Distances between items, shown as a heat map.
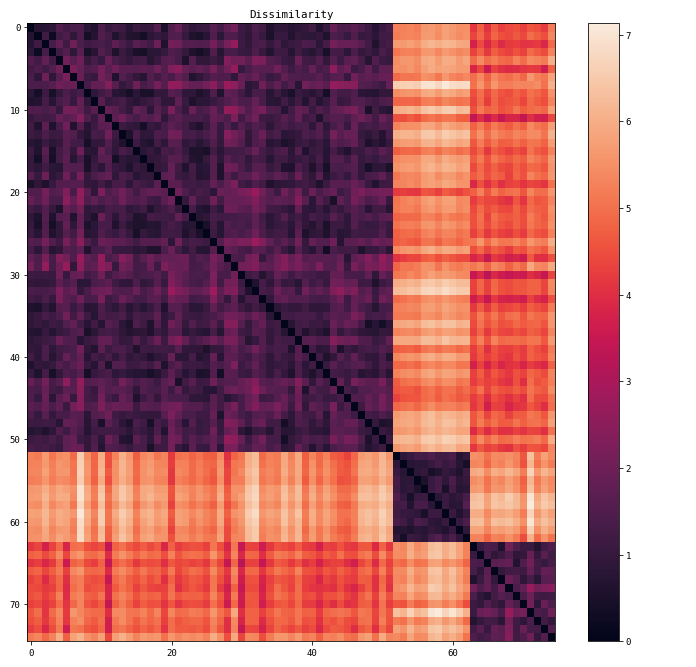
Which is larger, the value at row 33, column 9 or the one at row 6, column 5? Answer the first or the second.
the second
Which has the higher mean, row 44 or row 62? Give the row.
62
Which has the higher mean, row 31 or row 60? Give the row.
60
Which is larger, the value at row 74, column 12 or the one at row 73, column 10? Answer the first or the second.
the first
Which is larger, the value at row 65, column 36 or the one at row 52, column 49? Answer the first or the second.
the second
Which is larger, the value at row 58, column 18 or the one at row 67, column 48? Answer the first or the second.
the first
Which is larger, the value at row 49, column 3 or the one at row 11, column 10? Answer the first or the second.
the second
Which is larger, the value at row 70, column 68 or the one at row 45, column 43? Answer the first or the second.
the first
